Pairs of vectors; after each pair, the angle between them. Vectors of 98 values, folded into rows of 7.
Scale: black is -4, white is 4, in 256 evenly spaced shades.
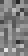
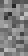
partly aligned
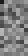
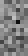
partly opposed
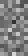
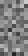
nearly opposite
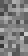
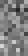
partly opposed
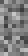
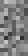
partly aligned
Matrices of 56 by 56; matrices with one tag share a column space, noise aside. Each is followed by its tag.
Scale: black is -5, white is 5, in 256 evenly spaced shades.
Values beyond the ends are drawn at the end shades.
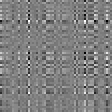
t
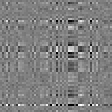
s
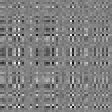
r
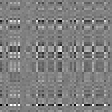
s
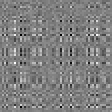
r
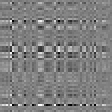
s
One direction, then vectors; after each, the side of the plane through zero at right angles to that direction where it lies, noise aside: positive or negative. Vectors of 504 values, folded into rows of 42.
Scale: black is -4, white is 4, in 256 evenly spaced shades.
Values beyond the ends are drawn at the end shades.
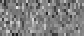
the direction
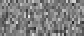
negative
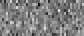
positive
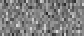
positive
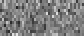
negative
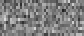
positive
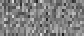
positive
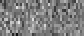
positive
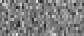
negative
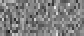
negative
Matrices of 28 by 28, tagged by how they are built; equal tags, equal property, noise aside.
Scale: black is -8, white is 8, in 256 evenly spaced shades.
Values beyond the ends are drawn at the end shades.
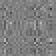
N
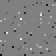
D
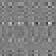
N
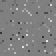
D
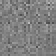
N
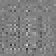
N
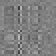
N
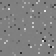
D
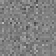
N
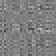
N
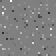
D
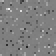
D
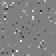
D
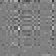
N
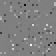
D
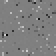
D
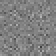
N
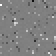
D
